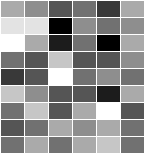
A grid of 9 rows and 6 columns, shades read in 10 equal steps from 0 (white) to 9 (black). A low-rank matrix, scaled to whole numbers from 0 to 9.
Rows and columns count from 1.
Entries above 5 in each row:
2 1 2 3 2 3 2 1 0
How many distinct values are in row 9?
3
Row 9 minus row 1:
2 -1 -1 -2 -5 2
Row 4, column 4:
6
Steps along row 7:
down up down down up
